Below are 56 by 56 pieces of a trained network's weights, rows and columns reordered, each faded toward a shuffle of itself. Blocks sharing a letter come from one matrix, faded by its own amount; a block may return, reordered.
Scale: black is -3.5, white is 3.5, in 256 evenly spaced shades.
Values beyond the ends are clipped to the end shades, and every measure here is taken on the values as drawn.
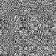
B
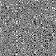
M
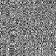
B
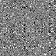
M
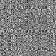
B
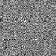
B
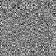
B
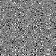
M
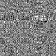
B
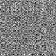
B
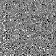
M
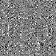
M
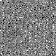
M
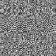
B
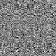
B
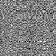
B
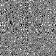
M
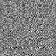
B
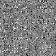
M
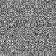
B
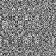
B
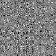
M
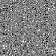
M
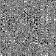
M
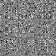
M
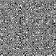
M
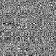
B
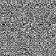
B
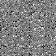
M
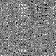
M
